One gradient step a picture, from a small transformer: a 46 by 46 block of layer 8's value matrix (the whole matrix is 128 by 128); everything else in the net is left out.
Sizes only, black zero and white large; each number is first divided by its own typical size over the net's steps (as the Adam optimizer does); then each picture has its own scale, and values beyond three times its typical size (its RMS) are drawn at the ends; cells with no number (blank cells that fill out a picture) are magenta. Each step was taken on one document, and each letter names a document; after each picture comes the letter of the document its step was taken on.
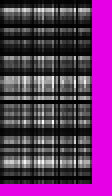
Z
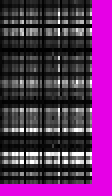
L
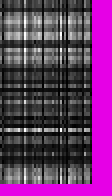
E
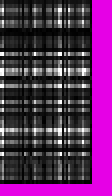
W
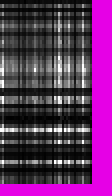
W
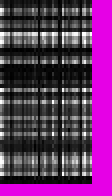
E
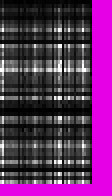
W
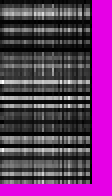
Z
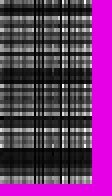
E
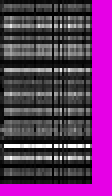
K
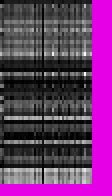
E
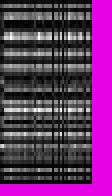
K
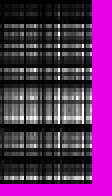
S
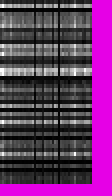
K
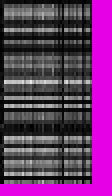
Z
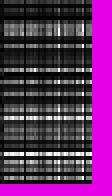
S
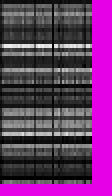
K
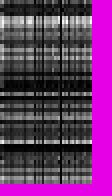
E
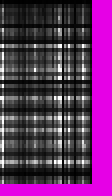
W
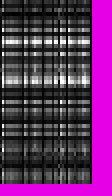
W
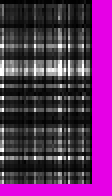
W
